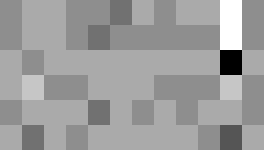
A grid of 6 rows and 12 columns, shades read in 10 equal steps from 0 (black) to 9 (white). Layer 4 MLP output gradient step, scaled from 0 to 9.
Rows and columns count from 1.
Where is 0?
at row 3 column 11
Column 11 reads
9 9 0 7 6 3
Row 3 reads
6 5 6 6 6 6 6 6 6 6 0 6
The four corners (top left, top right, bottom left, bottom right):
5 5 6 6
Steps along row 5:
up same same down up down up down up same down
